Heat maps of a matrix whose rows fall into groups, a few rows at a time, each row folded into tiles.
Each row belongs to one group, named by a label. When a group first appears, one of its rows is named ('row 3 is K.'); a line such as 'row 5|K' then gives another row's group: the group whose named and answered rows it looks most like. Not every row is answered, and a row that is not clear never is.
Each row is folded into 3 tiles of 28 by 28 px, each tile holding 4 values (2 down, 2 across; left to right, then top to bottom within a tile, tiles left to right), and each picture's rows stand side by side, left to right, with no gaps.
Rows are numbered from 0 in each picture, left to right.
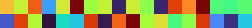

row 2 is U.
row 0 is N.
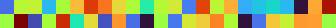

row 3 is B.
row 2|U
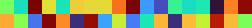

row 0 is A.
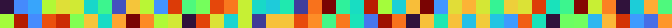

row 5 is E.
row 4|A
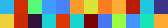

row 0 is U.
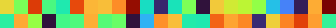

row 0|N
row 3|B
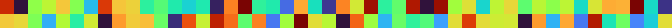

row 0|E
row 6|E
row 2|B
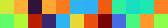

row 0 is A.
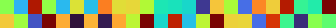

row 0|A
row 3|N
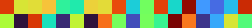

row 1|N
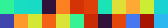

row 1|E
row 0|B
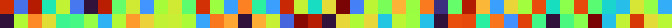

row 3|A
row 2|A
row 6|N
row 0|U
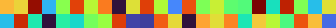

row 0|N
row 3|A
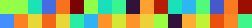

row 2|B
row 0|B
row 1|B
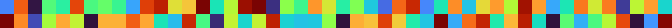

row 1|B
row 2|N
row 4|B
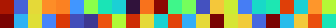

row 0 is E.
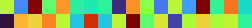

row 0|U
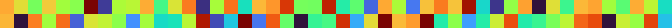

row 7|E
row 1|E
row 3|N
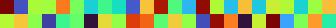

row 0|E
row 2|A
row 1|B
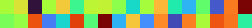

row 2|B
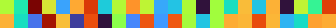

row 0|A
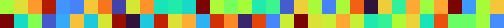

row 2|A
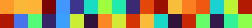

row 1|B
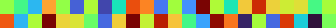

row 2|A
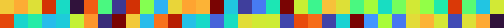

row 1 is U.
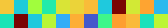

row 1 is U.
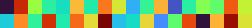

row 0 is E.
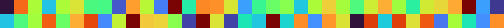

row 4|E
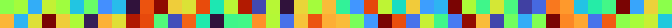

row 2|N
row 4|A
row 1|B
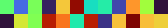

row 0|B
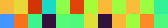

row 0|N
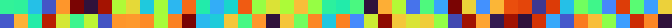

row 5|A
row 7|A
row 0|B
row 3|E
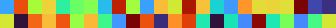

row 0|E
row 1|A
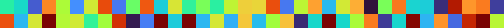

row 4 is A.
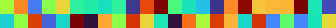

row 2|B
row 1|B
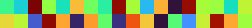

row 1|A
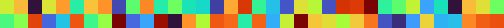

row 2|B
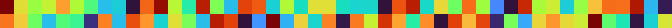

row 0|E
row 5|E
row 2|A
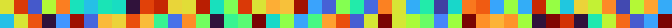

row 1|B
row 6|A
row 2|N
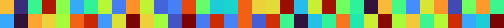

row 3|N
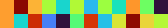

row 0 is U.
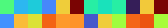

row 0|B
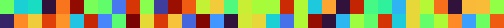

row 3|A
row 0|B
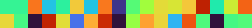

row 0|A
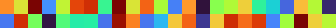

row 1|U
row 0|N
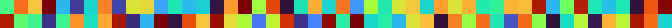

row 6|N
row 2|B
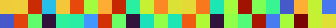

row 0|N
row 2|N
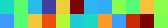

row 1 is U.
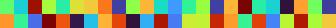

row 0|A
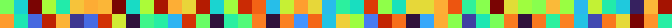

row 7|B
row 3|E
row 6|E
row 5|N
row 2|N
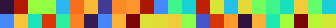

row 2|A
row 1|U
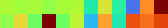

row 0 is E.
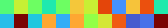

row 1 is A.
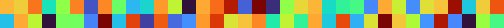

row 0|N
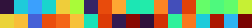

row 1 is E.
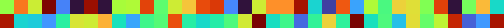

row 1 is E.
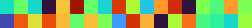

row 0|B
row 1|A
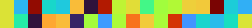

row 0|A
